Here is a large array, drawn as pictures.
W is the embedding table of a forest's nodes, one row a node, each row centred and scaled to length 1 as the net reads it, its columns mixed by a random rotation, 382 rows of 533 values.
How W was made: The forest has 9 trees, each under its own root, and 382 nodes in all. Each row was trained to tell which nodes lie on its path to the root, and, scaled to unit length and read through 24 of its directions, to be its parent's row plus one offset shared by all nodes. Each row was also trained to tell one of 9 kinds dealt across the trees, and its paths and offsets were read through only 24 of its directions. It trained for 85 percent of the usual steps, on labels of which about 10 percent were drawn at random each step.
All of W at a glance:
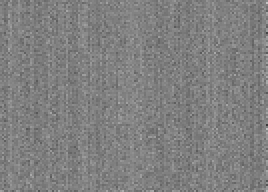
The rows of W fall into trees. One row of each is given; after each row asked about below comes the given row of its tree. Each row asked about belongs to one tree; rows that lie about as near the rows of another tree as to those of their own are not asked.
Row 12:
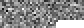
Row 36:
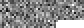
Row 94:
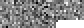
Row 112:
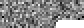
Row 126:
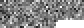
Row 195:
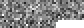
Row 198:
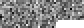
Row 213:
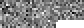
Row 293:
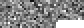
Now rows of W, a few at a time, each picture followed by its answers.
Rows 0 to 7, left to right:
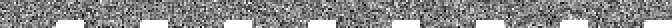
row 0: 112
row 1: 12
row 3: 195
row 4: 198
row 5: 198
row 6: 94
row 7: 198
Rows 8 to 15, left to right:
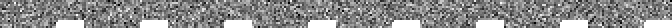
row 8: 112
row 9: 195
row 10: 293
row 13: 94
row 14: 195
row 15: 195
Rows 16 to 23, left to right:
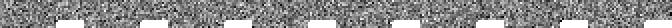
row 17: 293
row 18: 36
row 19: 12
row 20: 213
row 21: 293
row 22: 12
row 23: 195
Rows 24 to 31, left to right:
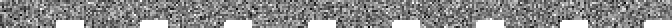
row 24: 198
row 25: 126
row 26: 112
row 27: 213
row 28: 94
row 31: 293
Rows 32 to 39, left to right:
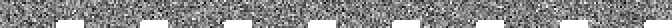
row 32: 195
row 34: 213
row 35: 198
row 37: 112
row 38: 94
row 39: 293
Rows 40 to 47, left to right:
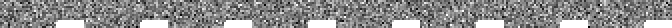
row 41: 293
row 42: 198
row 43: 94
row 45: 112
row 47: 12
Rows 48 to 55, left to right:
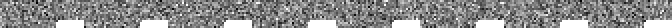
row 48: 213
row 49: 112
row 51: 195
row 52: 293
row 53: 213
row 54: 12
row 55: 195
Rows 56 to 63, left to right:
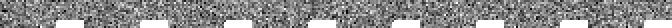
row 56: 126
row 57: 198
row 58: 94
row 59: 213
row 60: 12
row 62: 198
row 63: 112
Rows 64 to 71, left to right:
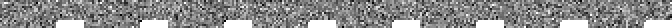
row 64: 293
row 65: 112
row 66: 12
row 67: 293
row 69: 198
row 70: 112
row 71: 195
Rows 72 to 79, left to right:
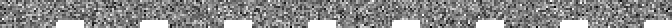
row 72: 126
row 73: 12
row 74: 94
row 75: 12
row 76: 126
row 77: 195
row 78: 94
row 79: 293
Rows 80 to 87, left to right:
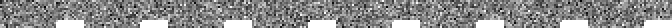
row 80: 213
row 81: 94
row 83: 36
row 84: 94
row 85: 293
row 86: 12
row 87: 198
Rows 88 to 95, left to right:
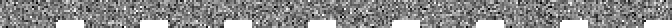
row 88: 213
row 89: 94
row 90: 293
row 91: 293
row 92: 126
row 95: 112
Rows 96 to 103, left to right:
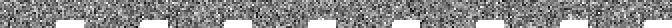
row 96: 198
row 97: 12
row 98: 126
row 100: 126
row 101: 126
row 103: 126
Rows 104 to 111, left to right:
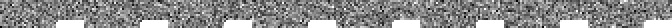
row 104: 12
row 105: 12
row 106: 12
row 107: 112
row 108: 94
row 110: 36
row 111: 36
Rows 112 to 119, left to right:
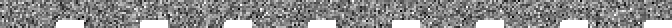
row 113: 198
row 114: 198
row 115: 12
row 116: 198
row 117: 293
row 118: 112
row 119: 12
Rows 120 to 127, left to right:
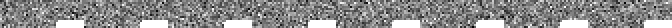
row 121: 12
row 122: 213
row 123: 198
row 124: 126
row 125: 293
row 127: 94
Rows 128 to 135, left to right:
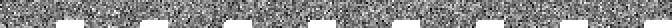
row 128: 213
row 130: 12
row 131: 198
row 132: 195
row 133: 198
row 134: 94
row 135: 195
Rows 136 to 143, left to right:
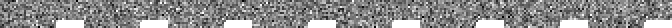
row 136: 112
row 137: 94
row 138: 12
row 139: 12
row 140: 12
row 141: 112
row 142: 126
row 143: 195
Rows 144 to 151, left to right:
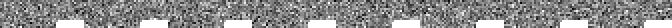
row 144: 195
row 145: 195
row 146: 198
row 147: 195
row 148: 94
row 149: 213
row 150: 36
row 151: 36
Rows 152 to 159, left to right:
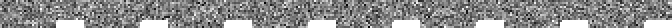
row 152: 94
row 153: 36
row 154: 195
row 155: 198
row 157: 12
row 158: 126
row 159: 94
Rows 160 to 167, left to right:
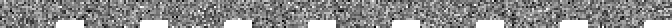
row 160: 126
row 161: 126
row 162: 112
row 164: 126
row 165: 195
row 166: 12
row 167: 198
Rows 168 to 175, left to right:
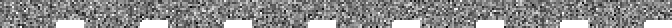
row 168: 195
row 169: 12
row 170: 195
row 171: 36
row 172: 36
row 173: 293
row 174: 12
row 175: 94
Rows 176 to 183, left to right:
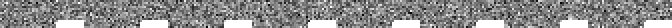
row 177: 198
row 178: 293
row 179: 112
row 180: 94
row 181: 195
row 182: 213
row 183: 198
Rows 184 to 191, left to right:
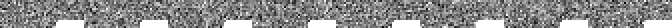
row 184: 112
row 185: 12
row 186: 198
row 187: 195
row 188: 213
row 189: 36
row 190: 195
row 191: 213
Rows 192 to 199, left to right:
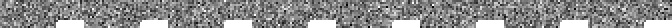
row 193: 12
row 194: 195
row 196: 94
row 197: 12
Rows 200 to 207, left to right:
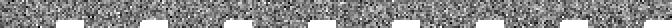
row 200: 195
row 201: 112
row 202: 112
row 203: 213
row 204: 195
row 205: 195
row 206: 195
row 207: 126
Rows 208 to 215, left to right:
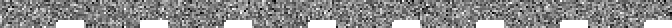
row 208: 12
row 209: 94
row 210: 198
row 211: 198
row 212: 112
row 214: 94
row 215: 112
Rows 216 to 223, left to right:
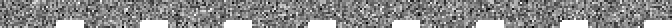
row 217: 12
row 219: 195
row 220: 195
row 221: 195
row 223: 198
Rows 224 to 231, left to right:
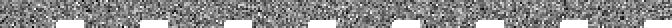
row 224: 195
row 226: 126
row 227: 36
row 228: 12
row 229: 94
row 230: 195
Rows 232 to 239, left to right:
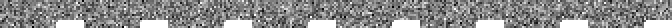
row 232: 195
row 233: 293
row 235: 195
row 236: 112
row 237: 195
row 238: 195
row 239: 198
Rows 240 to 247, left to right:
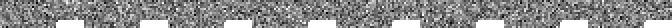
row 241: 198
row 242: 94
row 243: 195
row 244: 198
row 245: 195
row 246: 94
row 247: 198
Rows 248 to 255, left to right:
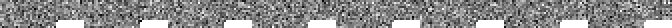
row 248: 36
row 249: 112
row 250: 12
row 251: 94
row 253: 12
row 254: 112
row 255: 94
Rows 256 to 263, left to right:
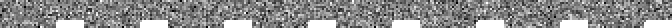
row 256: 293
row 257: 12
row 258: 36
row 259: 198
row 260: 12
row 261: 293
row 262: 94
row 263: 195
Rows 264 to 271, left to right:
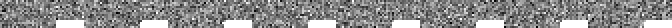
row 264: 94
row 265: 198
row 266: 213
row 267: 293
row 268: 12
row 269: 195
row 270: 112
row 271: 36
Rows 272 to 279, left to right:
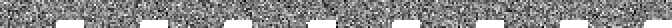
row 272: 198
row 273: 198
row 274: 112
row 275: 213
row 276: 112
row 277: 12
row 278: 195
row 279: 12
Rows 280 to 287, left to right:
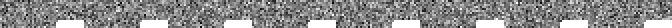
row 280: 94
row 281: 293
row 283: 198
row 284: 198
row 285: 94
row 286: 213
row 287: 94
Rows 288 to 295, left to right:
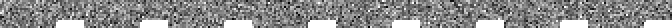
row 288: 198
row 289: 195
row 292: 94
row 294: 126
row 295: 112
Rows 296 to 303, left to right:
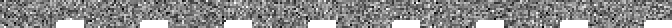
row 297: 198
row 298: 112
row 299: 195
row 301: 36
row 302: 112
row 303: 198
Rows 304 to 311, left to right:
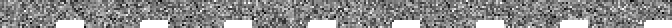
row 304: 126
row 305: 12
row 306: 94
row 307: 126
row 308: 12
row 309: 94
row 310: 94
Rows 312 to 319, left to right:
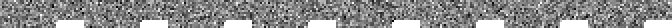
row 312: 198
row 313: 213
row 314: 112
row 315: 195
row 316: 12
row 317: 293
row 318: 198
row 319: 94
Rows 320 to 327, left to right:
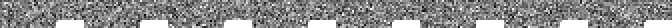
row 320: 112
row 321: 293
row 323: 198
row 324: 195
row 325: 94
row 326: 12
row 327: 126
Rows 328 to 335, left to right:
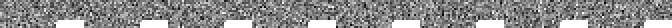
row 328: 213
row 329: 198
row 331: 112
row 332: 12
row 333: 36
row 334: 198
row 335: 195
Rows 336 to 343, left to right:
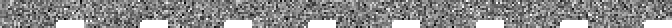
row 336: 198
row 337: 293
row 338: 195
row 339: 293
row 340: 198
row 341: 94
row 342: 112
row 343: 36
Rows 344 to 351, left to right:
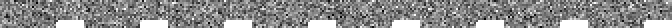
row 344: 293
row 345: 94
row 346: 195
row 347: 112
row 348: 126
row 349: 12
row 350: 126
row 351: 94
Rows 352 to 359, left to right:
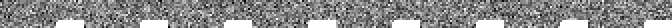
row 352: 112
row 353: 12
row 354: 12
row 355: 94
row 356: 94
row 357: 126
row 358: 112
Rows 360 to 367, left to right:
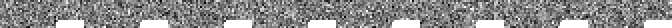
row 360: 198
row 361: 112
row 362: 293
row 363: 12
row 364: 112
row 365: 198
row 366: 126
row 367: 94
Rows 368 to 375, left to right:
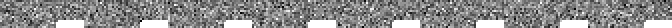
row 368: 126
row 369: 12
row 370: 213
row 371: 12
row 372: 293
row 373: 293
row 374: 198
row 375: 12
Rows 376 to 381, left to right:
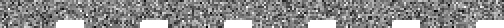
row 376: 94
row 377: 195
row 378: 112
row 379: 94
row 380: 198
